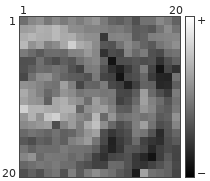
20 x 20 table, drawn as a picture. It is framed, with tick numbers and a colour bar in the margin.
Histogram: bell-shaped. Ninth with the highest average: middle left. Ninth with the lowest average: bottom right. Stripes: horizontal, repeating 2 times. Seam: vertical, 50% of the way across, the left part higher. Rings: centred on the middle left.
